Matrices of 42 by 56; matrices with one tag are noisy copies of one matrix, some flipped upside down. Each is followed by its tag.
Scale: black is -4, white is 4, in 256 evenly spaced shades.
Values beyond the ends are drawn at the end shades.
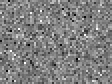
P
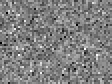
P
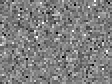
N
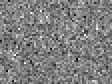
P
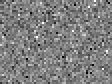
N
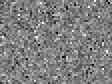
N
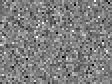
N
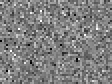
P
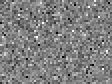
N
